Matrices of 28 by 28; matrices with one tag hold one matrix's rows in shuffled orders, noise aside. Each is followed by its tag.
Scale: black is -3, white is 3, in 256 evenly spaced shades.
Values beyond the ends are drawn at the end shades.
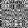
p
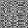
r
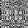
p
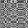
r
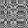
r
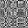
r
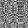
r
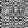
p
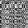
p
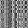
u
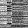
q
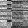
q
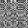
r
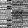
q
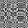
r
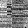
q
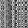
u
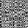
p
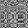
r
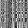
u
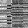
q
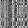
u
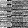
q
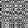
p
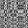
r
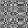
r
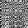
p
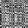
p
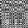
p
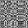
r
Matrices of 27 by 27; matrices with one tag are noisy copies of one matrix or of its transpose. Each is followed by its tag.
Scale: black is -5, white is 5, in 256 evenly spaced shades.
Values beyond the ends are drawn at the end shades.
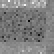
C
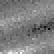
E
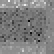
C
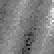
E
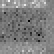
C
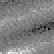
E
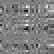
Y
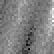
E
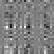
Y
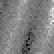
E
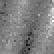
E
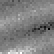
E
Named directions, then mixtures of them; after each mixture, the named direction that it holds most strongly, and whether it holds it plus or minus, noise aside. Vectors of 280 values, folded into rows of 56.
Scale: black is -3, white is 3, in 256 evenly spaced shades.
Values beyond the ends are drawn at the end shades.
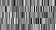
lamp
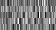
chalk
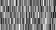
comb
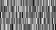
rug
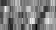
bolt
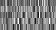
chalk, plus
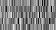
chalk, minus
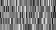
comb, plus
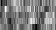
bolt, plus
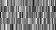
rug, plus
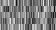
comb, plus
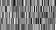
lamp, plus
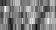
bolt, plus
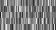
rug, plus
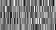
lamp, minus
